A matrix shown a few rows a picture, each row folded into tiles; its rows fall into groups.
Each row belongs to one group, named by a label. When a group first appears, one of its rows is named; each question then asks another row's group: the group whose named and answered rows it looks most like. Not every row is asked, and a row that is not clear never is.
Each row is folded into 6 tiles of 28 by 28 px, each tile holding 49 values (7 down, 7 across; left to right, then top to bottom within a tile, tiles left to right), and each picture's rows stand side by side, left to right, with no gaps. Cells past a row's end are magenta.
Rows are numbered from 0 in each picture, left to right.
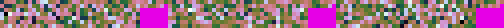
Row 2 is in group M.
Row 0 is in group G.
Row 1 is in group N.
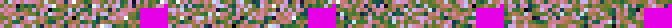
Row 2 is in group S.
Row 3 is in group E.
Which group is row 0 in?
M
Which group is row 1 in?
M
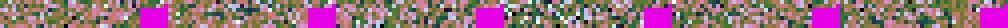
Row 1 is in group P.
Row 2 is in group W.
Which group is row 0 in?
M
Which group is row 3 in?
S
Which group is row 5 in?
E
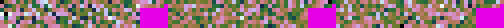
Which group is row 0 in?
G
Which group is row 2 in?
M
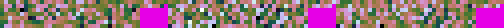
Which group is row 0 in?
E
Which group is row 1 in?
W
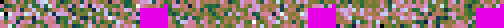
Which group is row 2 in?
W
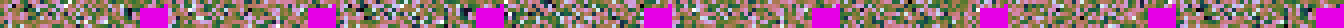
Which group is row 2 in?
E
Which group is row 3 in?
S
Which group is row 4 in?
N
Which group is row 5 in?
E
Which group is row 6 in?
M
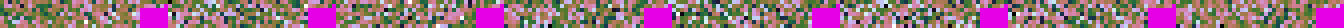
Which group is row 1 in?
G
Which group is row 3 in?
W
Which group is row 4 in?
S
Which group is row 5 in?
G
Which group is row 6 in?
G
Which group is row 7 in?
W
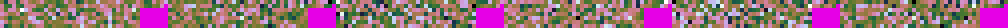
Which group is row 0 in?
N
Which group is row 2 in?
S
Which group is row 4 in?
G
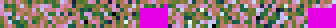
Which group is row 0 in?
P
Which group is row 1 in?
W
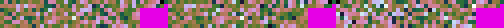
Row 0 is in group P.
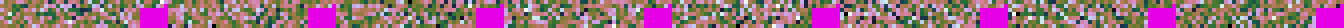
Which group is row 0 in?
P
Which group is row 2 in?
P
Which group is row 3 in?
N
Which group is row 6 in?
S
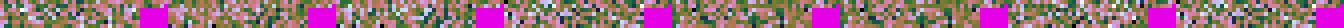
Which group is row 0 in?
N
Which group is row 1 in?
W
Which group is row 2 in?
W
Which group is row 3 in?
G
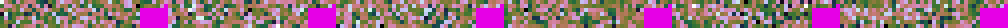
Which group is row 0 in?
S
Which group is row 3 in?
E
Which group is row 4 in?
P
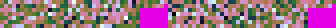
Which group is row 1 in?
G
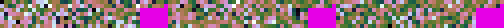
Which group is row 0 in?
G
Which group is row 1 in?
E
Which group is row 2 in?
S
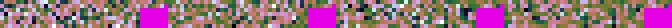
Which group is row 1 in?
M
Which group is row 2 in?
E
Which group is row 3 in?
E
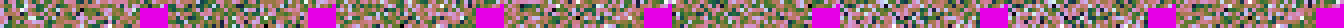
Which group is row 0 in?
N
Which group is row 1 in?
S
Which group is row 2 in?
M
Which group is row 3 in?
M
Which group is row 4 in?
S
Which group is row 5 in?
G
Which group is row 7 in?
M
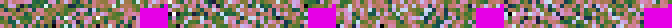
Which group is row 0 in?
S
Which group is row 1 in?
S
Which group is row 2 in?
W
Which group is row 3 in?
G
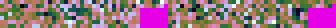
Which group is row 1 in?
E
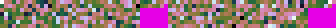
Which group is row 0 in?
S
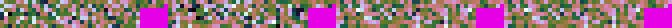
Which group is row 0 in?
S
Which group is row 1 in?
E
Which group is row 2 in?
N
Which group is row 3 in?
N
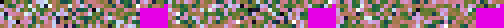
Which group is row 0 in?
G
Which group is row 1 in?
P
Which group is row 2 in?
N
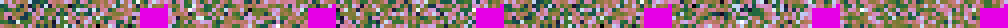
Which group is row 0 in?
S
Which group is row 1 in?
N
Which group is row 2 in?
E
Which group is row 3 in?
S
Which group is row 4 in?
P
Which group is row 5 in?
N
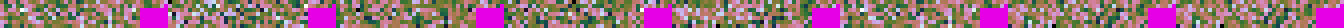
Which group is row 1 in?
G
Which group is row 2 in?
E
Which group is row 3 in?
E
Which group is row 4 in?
W
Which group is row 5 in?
N
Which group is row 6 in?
W
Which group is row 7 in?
W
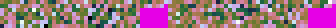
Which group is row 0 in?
W
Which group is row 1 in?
P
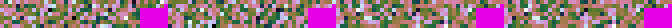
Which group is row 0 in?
M
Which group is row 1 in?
W
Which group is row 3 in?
N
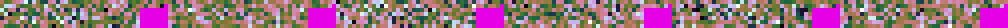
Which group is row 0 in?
S
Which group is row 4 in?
E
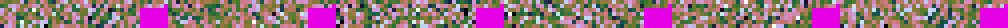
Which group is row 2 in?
E
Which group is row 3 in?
S
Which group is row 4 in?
M
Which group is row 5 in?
W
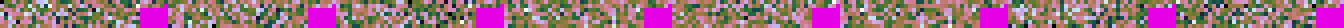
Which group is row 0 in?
G
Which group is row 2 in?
P
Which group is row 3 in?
N
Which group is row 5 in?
N
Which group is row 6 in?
W
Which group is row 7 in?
S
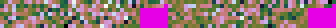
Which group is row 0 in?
M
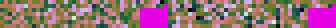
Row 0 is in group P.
